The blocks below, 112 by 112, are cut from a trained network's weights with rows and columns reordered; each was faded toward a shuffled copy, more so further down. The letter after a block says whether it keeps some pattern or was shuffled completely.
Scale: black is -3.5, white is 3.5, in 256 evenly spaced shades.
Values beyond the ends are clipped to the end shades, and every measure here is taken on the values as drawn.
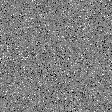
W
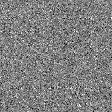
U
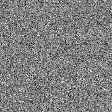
U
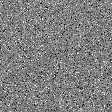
W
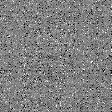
U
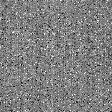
U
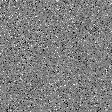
W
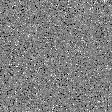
W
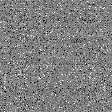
U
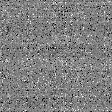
U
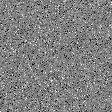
W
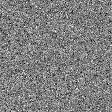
W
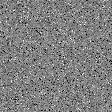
W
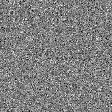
U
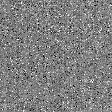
U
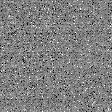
U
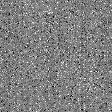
U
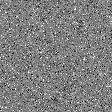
W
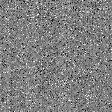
U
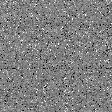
U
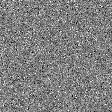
U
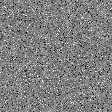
W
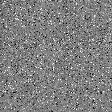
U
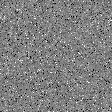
W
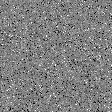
W
